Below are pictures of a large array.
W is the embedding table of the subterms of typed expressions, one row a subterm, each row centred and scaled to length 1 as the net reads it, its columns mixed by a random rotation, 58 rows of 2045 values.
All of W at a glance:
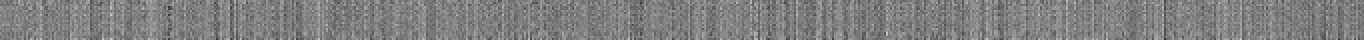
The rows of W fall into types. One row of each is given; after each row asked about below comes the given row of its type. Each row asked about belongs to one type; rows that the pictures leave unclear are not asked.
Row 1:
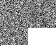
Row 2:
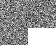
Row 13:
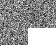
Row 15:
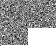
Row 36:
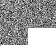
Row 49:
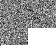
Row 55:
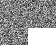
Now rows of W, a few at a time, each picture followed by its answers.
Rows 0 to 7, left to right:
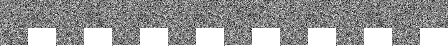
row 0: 55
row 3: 2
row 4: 2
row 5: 2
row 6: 1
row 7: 36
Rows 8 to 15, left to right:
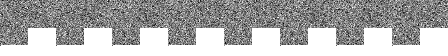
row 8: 1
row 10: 13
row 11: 36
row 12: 36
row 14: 13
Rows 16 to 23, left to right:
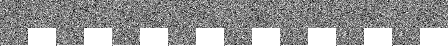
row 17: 49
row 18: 15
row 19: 1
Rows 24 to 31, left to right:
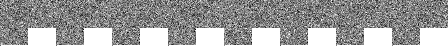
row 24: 15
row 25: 2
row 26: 55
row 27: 2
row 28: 55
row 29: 49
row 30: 36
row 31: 2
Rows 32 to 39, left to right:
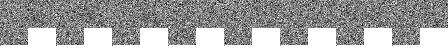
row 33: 13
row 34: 1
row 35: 15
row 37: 55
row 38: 15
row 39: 1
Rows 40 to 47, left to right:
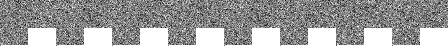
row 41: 13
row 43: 36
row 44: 13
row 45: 2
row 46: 49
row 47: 15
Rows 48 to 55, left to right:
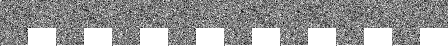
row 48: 2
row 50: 49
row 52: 49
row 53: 49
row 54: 15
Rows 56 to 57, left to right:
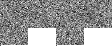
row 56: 1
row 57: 13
